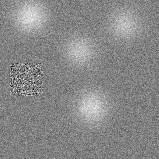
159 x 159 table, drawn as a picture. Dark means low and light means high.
Roughest part: middle left. Odd patch: rougher, in the middle left. Mirror symmetry: none. Bumps: four.
